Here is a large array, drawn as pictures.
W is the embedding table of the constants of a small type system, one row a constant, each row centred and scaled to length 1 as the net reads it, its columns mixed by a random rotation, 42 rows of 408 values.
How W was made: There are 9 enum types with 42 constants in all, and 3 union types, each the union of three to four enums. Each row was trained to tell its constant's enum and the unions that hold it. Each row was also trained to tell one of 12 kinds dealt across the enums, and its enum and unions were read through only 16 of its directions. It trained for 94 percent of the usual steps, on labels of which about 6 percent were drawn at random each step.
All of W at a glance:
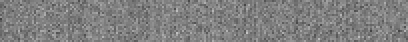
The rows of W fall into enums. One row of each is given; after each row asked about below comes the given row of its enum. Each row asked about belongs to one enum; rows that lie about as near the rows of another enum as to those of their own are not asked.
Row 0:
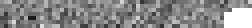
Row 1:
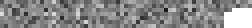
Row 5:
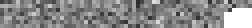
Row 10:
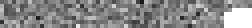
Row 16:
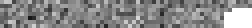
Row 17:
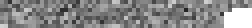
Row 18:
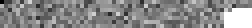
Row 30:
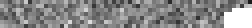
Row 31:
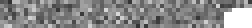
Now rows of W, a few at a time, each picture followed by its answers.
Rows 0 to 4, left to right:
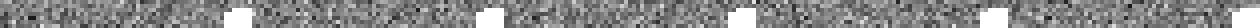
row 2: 0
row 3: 18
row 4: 31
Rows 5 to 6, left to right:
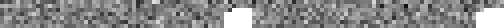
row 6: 18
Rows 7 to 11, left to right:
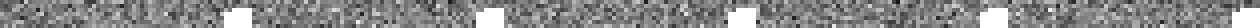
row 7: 18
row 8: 30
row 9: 5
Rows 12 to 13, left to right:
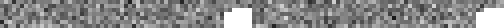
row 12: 1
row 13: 31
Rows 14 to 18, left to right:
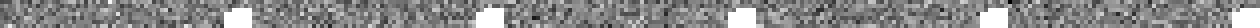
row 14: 31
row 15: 30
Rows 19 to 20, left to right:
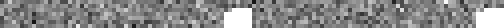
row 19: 0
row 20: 18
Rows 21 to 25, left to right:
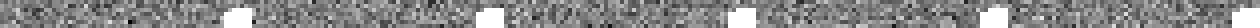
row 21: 30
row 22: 1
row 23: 16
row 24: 5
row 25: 31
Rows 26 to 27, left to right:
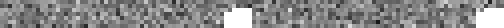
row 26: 16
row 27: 17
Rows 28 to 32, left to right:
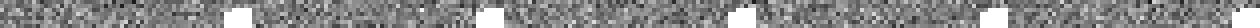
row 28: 30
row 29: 16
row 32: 10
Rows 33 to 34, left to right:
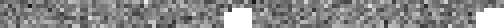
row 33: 10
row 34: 18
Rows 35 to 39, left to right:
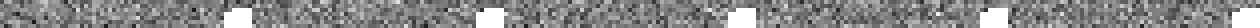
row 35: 0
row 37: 0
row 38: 5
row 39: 1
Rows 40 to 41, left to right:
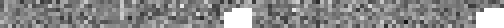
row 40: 5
